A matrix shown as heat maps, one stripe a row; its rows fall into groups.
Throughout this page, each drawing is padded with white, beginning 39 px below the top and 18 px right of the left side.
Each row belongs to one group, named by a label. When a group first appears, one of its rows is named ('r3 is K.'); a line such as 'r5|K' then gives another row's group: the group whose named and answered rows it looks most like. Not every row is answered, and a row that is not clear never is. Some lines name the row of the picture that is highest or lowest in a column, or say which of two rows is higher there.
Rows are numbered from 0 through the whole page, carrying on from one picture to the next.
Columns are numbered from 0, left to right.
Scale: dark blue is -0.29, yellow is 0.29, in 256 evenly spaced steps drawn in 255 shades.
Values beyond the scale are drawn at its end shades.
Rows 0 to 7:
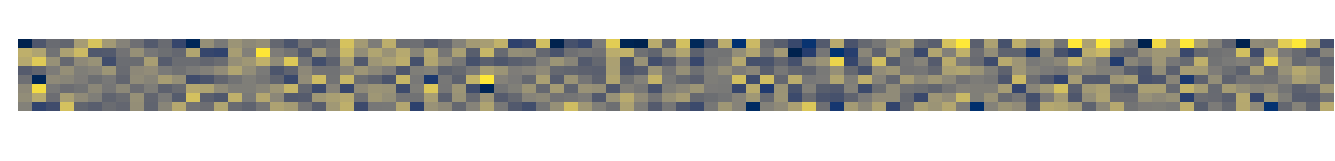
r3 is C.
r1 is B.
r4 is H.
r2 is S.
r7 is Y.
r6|B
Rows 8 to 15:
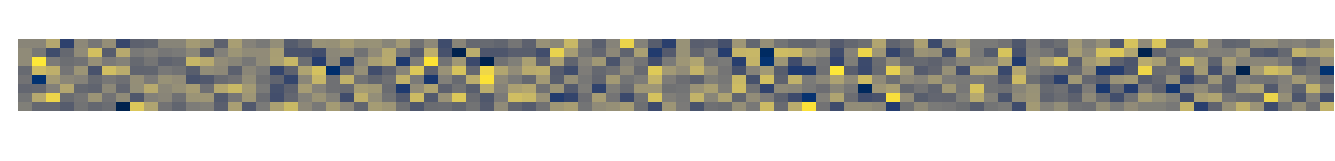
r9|Y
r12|H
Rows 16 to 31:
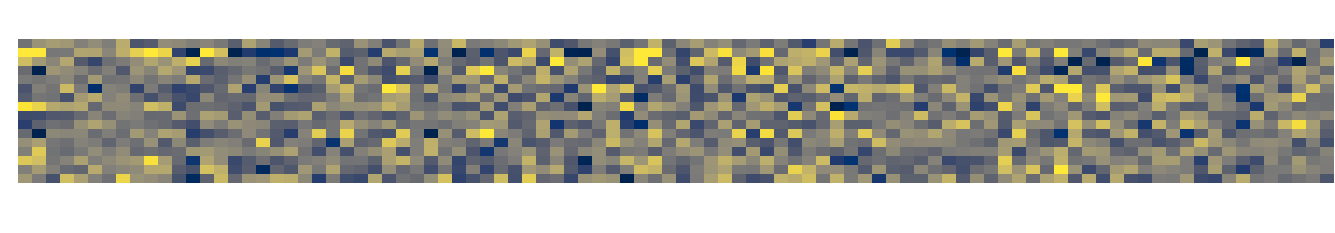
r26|H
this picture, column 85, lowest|31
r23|B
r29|B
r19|H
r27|S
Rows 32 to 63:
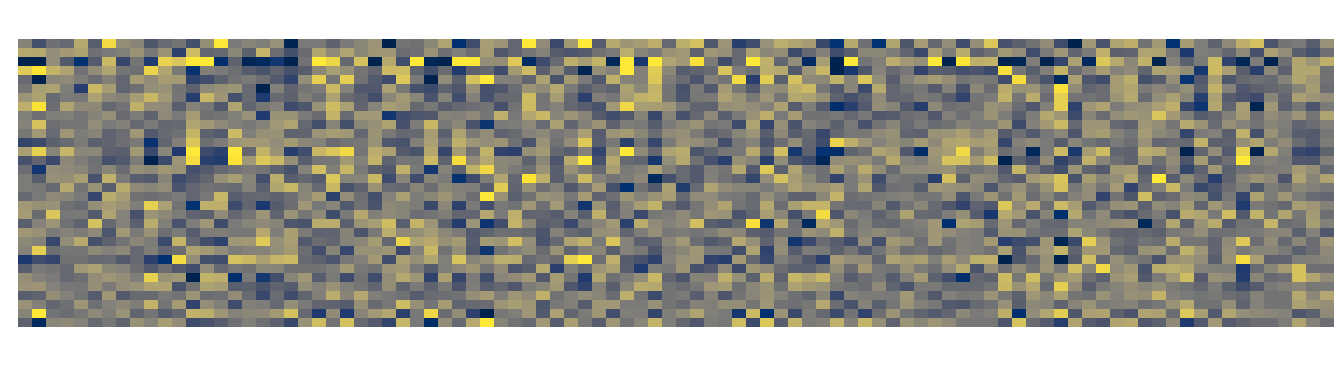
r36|H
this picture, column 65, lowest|47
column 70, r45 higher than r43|No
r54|B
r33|B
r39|B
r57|C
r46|H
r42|B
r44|B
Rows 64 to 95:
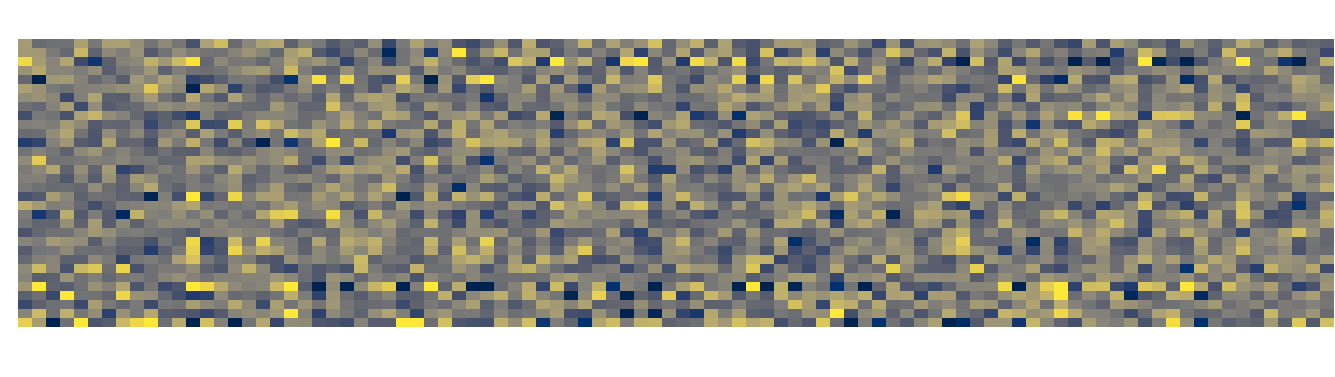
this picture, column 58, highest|94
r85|C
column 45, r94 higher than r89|No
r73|B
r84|Y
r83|Y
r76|C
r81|B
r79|Y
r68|H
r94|S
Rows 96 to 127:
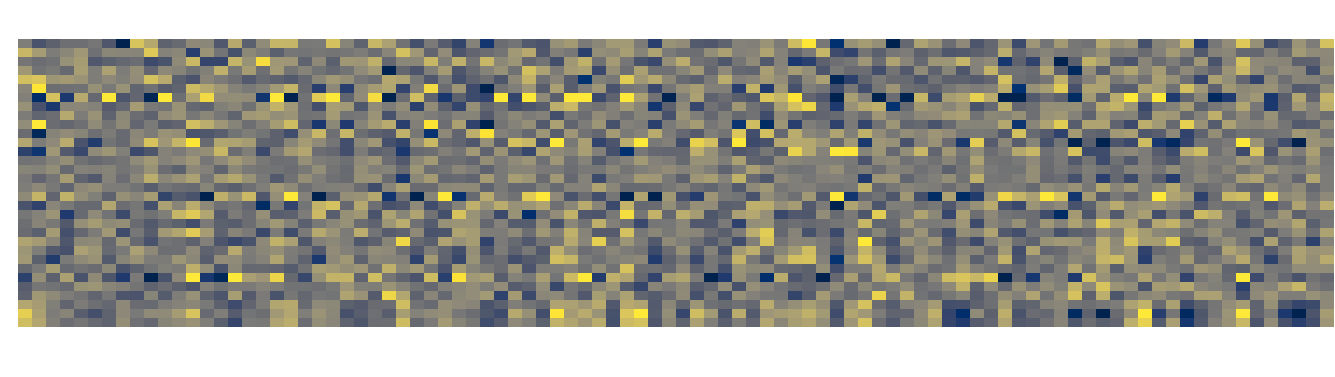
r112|C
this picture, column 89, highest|113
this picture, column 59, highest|108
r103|Y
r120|Y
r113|S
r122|B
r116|C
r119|Y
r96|Y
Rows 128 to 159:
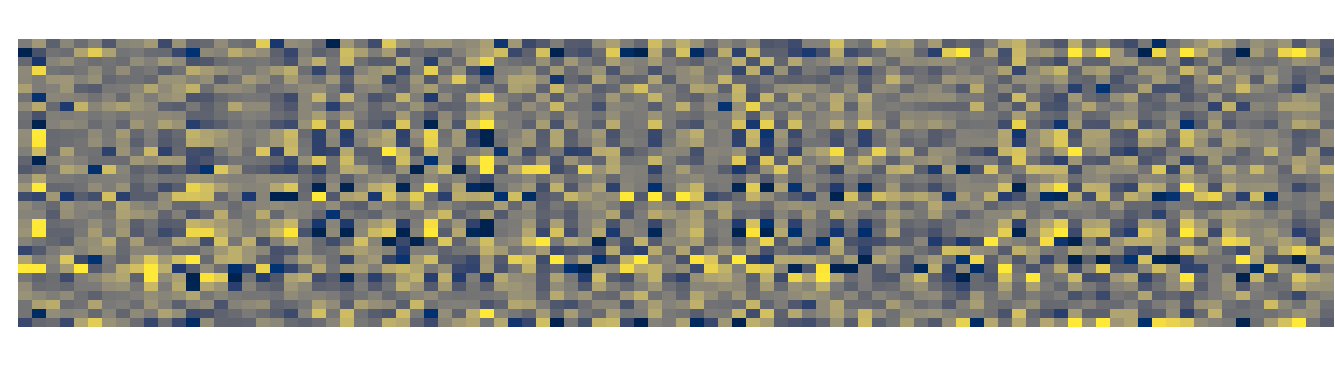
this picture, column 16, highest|150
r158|H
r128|S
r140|S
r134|H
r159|C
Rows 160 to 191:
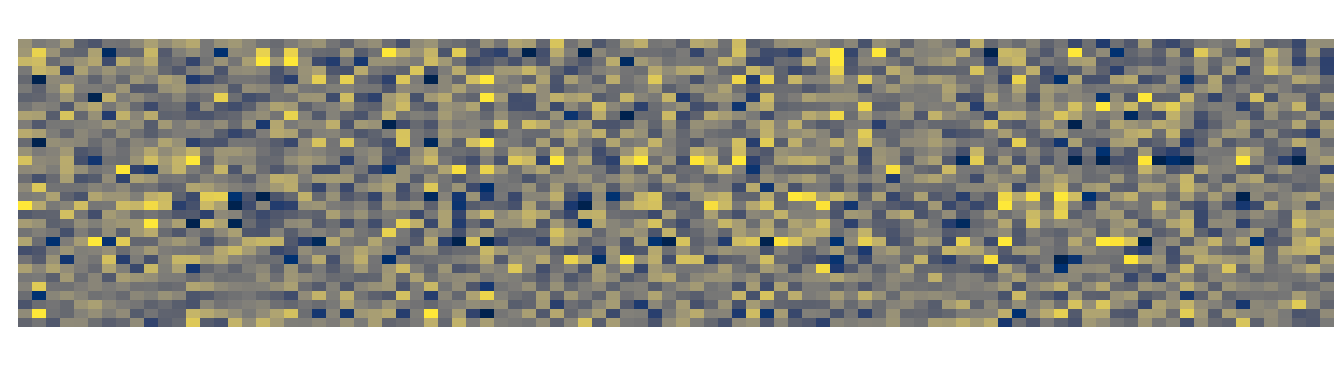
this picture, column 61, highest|161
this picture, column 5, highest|182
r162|S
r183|C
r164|H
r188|H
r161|S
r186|S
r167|C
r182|Y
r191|B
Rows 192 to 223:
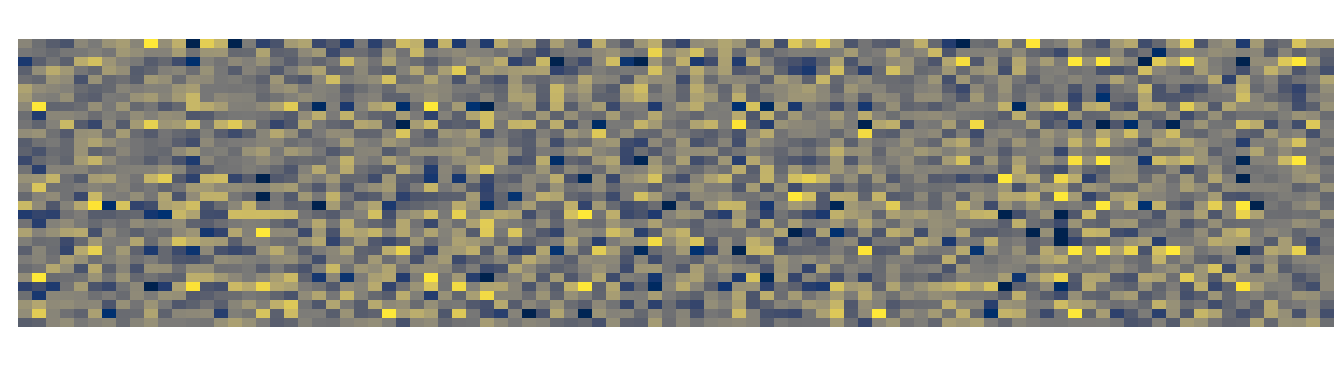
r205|C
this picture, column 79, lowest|201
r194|C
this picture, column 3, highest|201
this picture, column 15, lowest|192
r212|H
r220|H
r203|C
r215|C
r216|S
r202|C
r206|H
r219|B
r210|Y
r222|S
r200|H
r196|Y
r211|B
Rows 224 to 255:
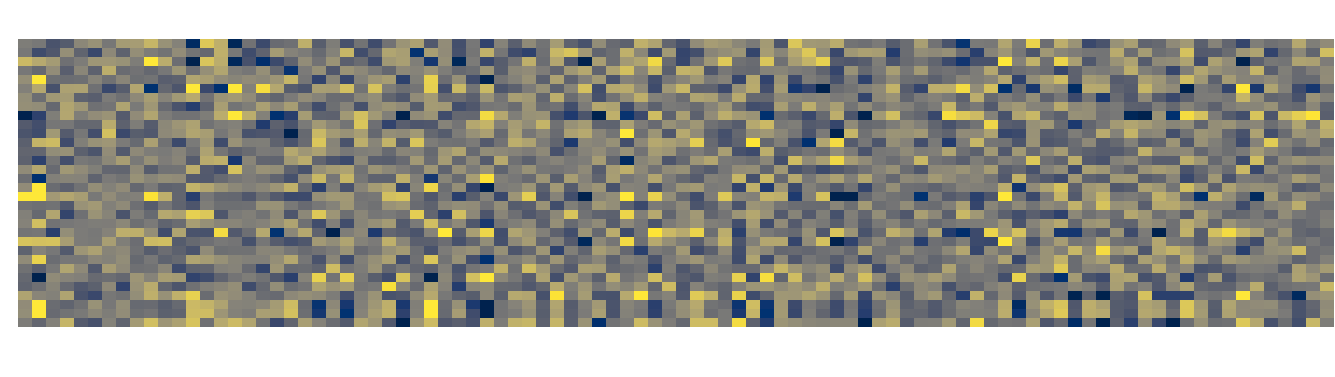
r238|B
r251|Y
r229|B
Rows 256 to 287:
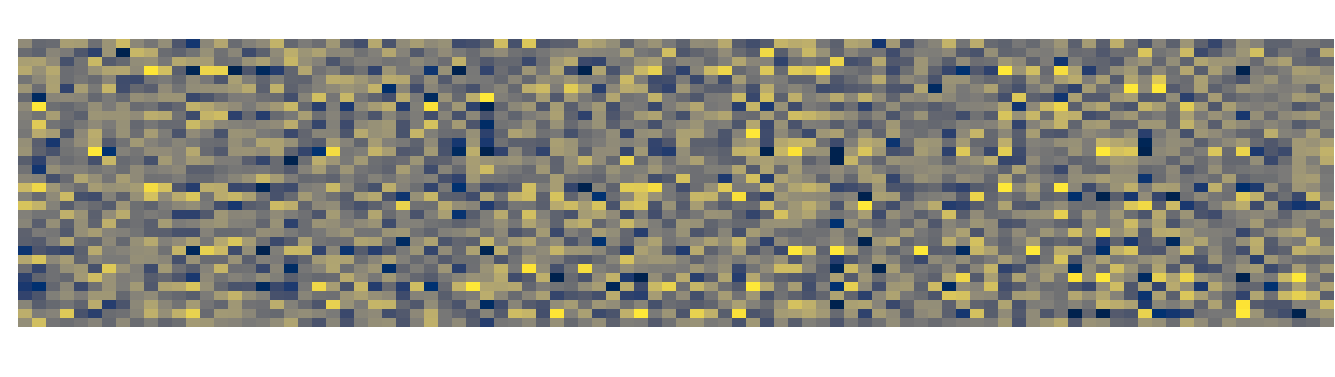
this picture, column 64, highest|279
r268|Y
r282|C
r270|H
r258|S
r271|Y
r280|B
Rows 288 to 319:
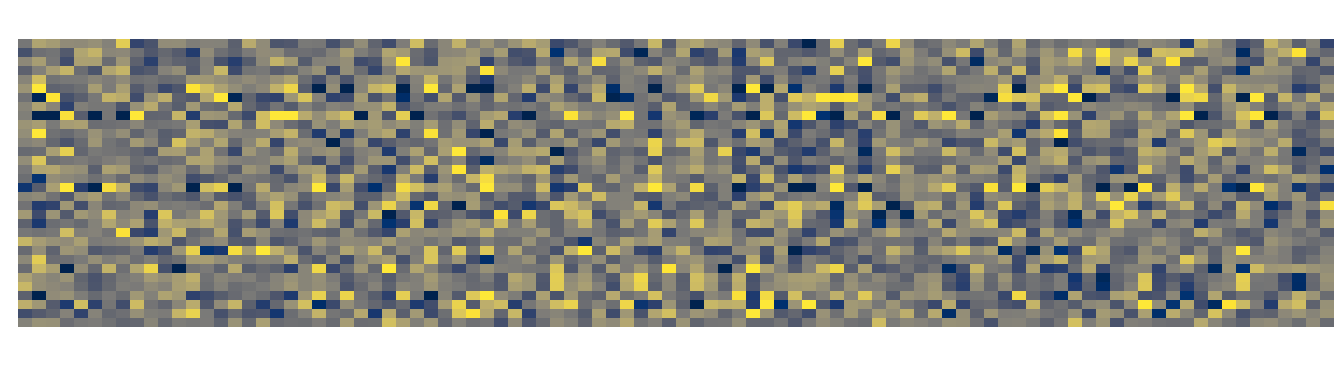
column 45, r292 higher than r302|No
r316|H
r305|C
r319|S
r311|B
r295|Y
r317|Y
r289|C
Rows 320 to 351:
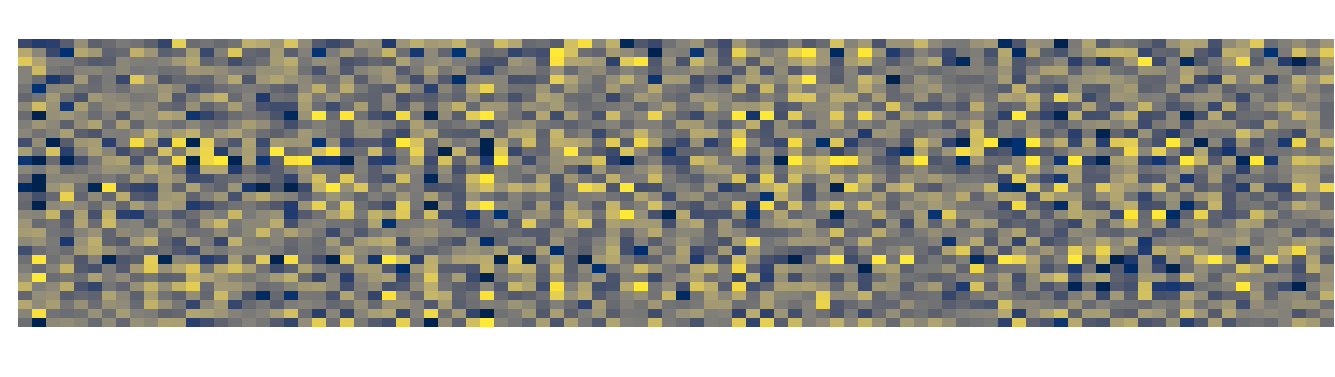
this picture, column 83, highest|333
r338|H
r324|Y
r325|H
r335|H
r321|Y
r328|H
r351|H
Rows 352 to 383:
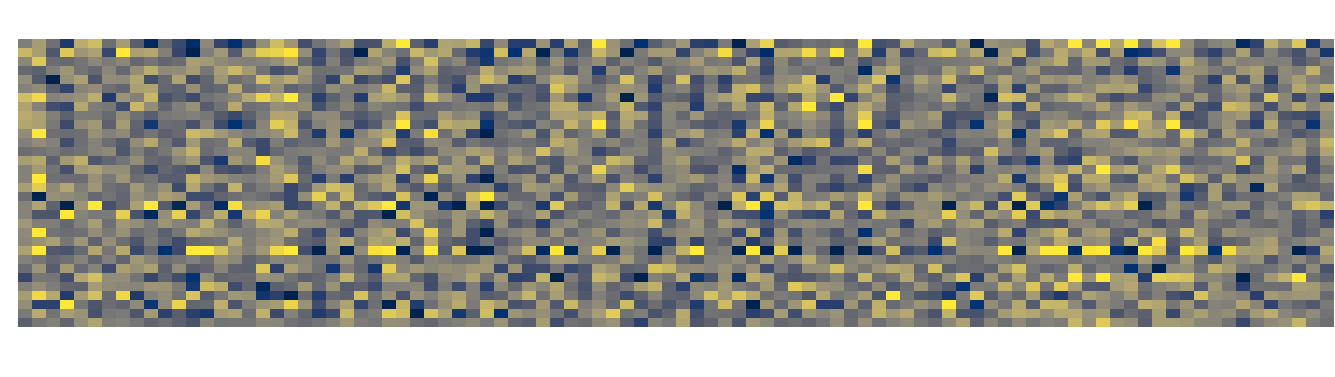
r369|H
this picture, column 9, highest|370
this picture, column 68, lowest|352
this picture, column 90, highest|378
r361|C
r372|S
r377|S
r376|Y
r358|S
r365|B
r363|Y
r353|S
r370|Y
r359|Y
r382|S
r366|C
